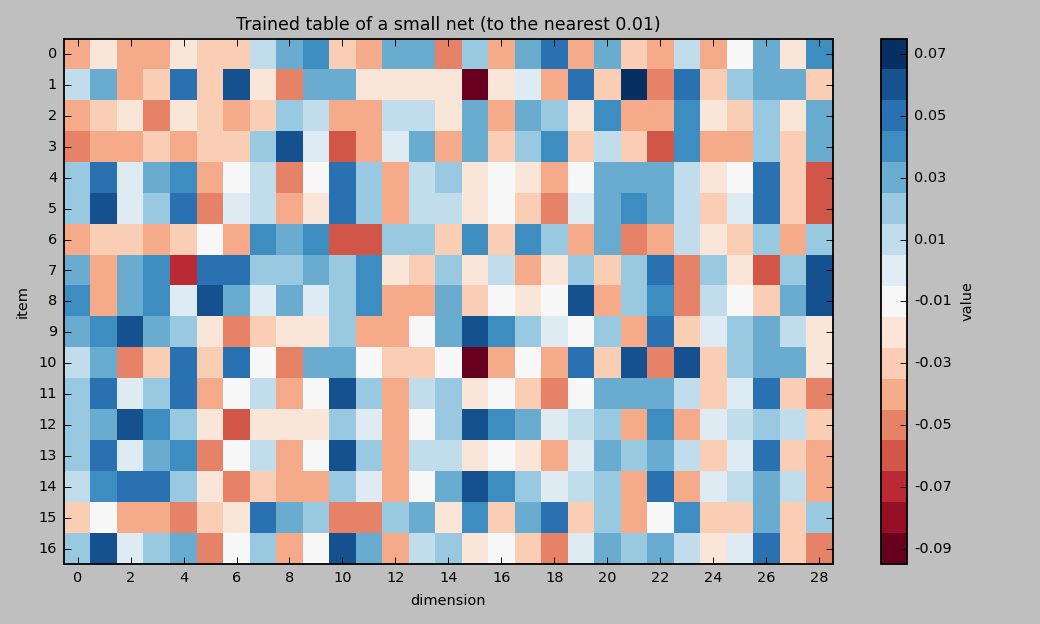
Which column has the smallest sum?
5
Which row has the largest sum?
8
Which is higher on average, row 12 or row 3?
row 12
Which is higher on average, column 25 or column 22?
column 22
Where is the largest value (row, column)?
1 21
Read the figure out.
Title: Trained table of a small net (to the nearest 0.01)
x-axis: dimension, ticks 0 2 4 6 8 10 12 14 16 18 20 22 24 26 28
y-axis: item, ticks 0 1 2 3 4 5 6 7 8 9 10 11 12 13 14 15 16 (0 at the top)
Colour bar: value, ticks -0.09 -0.07 -0.05 -0.03 -0.01 0.01 0.03 0.05 0.07
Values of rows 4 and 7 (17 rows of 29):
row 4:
0.02 0.05 0 0.03 0.04 -0.04 -0.01 0.01 -0.05 -0.01 0.05 0.02 -0.04 0.01 0.02 -0.02 -0.01 -0.02 -0.04 -0.01 0.03 0.03 0.03 0.01 -0.02 -0.01 0.05 -0.03 -0.06
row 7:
0.03 -0.04 0.03 0.04 -0.07 0.05 0.05 0.02 0.02 0.03 0.02 0.04 -0.02 -0.03 0.02 -0.02 0.01 -0.04 -0.02 0.02 -0.03 0.02 0.05 -0.05 0.02 -0.02 -0.06 0.02 0.06
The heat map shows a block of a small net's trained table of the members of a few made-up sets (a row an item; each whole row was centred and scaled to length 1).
